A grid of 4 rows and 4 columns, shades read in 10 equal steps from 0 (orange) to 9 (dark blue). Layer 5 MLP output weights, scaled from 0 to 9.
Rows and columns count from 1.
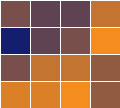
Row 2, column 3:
5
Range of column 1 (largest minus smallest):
8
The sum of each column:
20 15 13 10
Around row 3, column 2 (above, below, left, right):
6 1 5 2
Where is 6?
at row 1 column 2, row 1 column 3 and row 2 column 2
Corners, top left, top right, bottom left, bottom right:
5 2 1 4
